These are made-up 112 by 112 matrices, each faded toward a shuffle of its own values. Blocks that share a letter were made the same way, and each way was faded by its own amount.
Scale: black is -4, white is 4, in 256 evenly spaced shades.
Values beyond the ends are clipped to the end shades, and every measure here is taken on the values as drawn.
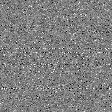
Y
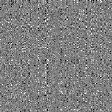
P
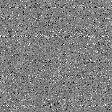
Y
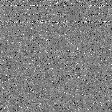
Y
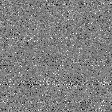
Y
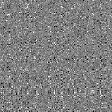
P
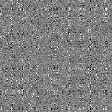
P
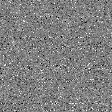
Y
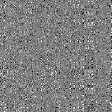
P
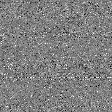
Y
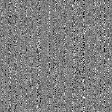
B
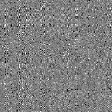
P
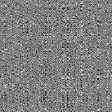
P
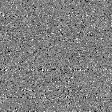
Y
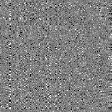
P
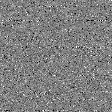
Y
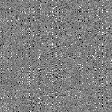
P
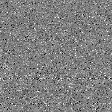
Y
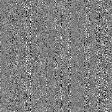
B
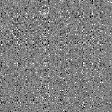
P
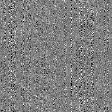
B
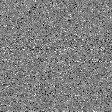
Y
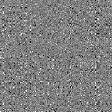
P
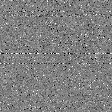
Y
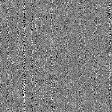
B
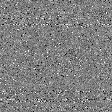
Y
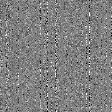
B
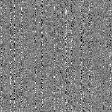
B
